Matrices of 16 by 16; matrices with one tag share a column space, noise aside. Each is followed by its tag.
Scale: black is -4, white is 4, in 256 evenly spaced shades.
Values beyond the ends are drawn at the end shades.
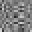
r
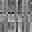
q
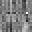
q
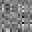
r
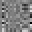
r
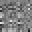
r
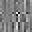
q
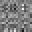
r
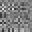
r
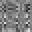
r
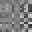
r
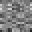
r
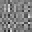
r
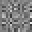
r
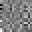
r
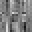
q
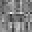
q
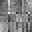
q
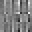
q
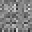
r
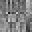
q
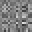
r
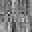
q
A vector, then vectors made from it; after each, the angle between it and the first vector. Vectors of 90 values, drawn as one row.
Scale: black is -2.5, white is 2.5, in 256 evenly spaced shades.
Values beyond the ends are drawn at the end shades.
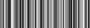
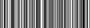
nearly opposite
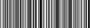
partly aligned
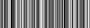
nearly opposite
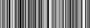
partly aligned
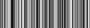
nearly opposite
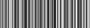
orthogonal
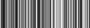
orthogonal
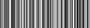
partly opposed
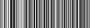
partly opposed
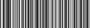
orthogonal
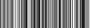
partly opposed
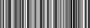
nearly parallel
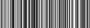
partly opposed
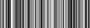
nearly parallel
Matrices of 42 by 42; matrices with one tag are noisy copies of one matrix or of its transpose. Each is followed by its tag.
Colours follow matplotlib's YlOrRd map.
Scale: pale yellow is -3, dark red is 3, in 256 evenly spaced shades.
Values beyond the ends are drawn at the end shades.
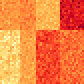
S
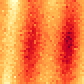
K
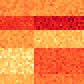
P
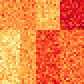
S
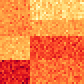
S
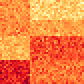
S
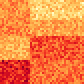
S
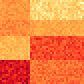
S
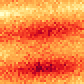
K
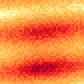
K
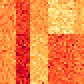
P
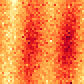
K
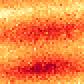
K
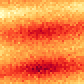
K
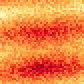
K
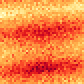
K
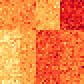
S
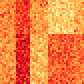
P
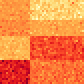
S
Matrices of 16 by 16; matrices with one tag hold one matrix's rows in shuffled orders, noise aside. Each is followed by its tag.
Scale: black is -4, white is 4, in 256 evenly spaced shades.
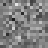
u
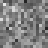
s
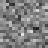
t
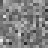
s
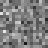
s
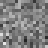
s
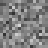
u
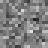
t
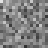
s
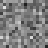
s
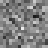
t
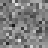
u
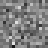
u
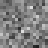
t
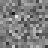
u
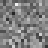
u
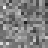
s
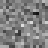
t
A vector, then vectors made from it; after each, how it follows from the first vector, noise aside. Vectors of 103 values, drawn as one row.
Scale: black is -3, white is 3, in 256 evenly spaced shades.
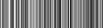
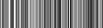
copied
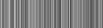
shrunk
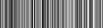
reversed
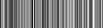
reversed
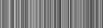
shrunk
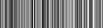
reversed
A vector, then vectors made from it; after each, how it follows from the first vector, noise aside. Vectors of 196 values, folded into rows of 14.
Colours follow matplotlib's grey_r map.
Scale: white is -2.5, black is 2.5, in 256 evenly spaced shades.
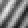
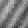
shrunk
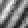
copied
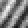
copied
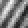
copied
